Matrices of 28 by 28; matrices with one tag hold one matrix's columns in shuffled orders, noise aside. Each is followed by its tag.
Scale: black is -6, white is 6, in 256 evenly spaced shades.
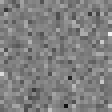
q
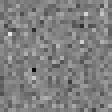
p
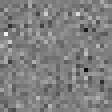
p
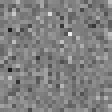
p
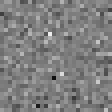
q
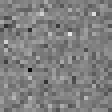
p
